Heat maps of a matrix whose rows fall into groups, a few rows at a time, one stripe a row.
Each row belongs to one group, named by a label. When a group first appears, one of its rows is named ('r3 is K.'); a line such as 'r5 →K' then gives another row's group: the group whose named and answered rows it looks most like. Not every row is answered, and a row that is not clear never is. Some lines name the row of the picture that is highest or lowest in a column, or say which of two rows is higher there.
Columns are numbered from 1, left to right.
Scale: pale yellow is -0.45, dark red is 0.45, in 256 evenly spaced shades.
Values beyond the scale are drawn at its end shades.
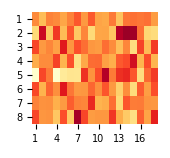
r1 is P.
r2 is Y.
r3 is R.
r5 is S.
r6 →R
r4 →Y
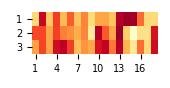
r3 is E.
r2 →E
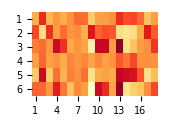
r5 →Y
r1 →Y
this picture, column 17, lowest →5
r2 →R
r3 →E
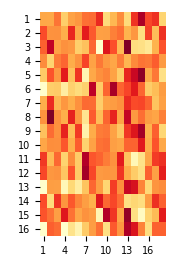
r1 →P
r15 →E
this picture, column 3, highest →14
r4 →P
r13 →S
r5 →Y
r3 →E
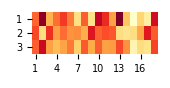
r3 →E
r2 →R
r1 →E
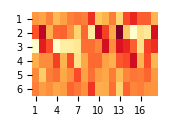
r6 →P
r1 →P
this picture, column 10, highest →2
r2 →E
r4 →Y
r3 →S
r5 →P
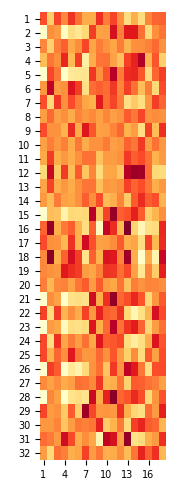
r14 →P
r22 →R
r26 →S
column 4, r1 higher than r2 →Yes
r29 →R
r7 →R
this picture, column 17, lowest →18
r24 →R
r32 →P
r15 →S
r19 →E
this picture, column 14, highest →12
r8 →Y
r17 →R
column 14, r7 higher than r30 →No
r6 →E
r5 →S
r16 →E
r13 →Y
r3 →P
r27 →P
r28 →S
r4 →Y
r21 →S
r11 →Y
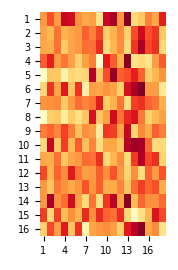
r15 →R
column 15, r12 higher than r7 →No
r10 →Y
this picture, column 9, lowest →4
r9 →E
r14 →E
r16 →Y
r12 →R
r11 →P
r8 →S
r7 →P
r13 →P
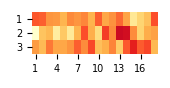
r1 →E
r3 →P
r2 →S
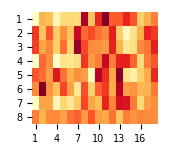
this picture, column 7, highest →3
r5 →E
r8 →P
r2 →R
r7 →S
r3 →R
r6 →E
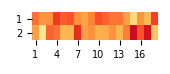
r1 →E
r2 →P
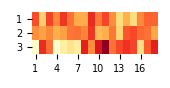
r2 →P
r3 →S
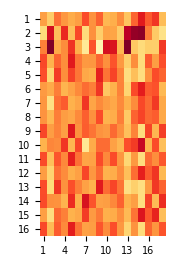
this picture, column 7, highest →14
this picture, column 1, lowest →2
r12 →P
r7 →P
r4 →R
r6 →P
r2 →Y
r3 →E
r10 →Y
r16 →R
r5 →R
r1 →P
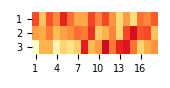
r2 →P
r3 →S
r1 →R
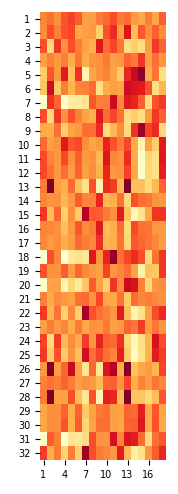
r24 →R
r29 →Y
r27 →E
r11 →E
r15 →R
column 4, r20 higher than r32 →No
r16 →P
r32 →R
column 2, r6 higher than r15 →Yes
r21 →P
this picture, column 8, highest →18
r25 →R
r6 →Y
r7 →S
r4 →Y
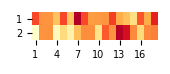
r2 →S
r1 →R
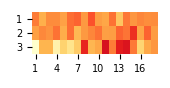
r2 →Y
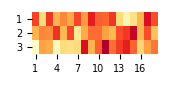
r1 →R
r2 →Y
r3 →S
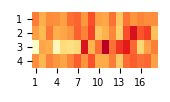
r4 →P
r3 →S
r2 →P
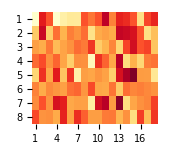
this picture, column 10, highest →7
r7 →E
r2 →Y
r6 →P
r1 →S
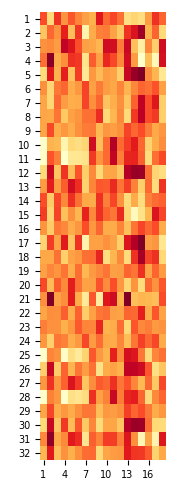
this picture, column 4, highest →3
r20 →R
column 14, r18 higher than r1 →Yes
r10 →S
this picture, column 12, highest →15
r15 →R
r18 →P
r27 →E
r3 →E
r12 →Y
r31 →E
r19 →Y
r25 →S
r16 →P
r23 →P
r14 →R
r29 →Y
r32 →Y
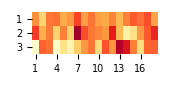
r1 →P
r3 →S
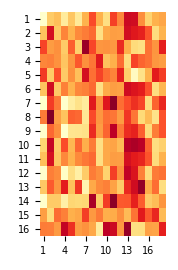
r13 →Y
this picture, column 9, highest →4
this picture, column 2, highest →8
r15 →P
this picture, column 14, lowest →5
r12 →S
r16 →E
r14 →S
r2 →Y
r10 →Y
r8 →E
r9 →S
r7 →S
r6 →Y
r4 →P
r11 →Y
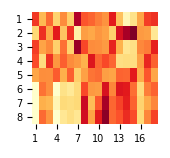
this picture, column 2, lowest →4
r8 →S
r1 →R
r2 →Y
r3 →R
